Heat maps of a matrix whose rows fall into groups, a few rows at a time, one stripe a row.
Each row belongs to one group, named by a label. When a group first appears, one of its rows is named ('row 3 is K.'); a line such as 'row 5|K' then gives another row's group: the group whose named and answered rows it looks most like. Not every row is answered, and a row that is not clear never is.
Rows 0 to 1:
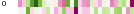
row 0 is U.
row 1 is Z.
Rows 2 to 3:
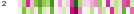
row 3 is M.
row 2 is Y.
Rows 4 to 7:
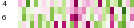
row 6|M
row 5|M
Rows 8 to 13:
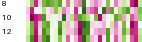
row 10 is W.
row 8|Y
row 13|Y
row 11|Y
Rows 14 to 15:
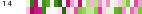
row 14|Y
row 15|W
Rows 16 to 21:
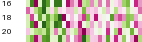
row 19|Y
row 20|M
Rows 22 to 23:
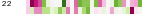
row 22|W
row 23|Y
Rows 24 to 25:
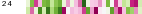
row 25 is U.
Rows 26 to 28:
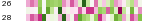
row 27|M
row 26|U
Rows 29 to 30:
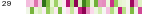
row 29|W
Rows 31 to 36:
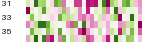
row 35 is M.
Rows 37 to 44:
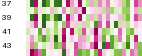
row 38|Z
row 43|Z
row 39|Y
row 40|W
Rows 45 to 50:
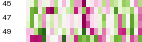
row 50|W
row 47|M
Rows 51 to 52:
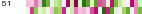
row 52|Z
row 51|W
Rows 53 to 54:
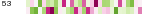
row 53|U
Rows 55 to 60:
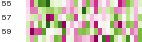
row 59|W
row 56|U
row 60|Z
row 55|U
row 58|U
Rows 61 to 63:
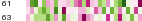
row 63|M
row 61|Z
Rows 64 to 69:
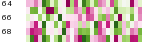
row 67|W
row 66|M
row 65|Z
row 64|W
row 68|W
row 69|Y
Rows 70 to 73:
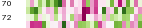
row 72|Z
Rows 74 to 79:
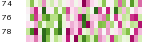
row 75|W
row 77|M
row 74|M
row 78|Y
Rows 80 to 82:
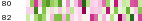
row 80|Y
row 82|U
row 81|Z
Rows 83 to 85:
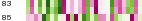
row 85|W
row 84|U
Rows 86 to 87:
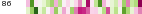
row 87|Z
